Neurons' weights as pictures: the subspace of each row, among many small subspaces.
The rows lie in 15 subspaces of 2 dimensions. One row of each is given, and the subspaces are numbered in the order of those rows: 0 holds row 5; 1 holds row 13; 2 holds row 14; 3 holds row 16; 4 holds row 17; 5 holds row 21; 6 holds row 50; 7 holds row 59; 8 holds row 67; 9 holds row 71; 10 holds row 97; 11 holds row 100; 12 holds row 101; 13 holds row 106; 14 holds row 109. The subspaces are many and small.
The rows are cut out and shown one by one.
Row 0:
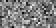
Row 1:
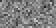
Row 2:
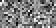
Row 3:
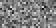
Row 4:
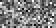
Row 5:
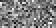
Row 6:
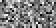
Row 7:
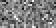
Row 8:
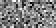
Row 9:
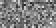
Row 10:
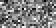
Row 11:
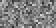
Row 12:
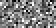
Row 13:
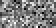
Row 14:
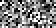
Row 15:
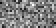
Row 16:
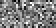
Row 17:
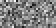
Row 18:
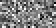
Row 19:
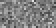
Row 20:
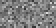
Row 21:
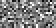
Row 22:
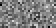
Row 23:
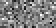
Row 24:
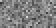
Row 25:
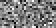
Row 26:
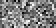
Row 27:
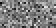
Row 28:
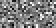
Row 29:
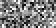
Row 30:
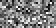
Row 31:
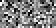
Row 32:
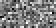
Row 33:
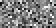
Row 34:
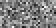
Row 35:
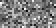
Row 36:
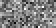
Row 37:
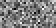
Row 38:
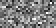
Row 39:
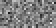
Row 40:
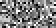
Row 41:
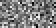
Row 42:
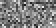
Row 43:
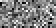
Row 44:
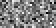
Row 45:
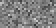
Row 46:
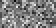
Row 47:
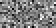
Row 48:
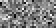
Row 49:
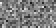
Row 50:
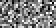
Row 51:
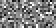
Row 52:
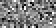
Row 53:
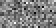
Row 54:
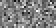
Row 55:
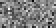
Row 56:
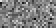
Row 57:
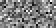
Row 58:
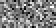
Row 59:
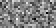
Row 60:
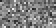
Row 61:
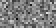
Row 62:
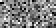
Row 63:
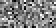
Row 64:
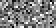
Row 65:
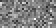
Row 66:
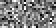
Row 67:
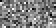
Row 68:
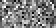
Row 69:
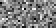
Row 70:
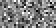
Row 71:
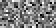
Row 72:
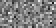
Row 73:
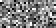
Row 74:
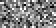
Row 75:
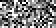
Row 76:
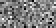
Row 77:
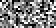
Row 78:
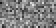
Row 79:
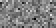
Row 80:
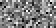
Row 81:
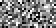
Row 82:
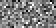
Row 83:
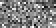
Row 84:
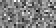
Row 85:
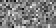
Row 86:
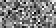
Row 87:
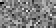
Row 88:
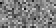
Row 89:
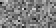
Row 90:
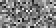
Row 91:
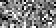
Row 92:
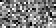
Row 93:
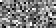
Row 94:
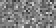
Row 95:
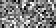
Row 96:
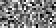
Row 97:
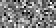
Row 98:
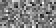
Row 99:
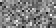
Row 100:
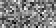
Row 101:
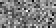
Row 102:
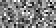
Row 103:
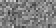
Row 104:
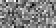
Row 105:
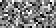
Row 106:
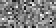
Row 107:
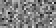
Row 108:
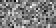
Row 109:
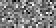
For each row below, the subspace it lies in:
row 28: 5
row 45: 9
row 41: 2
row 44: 7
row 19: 12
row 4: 12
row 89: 6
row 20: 12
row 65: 0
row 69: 6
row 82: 3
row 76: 12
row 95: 11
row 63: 13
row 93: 8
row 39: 6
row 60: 8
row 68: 1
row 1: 9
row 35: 13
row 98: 9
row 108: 4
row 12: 14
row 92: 8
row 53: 1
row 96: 9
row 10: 6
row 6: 2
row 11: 9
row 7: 7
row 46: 1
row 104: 4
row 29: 11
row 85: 4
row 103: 4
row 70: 10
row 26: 11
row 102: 10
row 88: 13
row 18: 5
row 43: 0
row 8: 3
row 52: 14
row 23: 13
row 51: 5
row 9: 3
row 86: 1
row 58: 10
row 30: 12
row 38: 12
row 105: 9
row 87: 14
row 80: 14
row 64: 13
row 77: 7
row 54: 10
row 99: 8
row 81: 2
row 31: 2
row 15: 4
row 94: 14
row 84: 10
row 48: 7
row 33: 9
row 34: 11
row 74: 10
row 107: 6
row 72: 6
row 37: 1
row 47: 5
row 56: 0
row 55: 12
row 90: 5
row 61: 7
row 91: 7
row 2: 2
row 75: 0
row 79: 0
